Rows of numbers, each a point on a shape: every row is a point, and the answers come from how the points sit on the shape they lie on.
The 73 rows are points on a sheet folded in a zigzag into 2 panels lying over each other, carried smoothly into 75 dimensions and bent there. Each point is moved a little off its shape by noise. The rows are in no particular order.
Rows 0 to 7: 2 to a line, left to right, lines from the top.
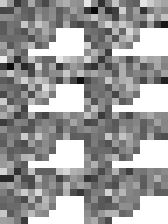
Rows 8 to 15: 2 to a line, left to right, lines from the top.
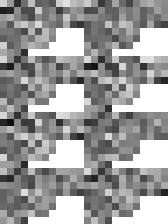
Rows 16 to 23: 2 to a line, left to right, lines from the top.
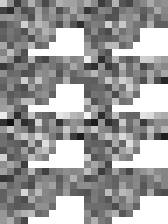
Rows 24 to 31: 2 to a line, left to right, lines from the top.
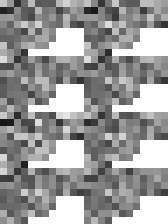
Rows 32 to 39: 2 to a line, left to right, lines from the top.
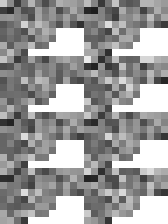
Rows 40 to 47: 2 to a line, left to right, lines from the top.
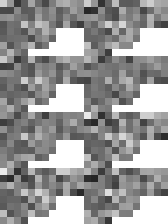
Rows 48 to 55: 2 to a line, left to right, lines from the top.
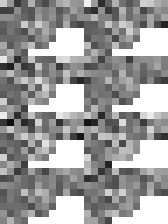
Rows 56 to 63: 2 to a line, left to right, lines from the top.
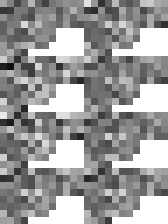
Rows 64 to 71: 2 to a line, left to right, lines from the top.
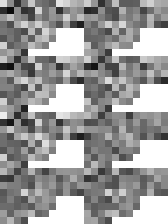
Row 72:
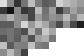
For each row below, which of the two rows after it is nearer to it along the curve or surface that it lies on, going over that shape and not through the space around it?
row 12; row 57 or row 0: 57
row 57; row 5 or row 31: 5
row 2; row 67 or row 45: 67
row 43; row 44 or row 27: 27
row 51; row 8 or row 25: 25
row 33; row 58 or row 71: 58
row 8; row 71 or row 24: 24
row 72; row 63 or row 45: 45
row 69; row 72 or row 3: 3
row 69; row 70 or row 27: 70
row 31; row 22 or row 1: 22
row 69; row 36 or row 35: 36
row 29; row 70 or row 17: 17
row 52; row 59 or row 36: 36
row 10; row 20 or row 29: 20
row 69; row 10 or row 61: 10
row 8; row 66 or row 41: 41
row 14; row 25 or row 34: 25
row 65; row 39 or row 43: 39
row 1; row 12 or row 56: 12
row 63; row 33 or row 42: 42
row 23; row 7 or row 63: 63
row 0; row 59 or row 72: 59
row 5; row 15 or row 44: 15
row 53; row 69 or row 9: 9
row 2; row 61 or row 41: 41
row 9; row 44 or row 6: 6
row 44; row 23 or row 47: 47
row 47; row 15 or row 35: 15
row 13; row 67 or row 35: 67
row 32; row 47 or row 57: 47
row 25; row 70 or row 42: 70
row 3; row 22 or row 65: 22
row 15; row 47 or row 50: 47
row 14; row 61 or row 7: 7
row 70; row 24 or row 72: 72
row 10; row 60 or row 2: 2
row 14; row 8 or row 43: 8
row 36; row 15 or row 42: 15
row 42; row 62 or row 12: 62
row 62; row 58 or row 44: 58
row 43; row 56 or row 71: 71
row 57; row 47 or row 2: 2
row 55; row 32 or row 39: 39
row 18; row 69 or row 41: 41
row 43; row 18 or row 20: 18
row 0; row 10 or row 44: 10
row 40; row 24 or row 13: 24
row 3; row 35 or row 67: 67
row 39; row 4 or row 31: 4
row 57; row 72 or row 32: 72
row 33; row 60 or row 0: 60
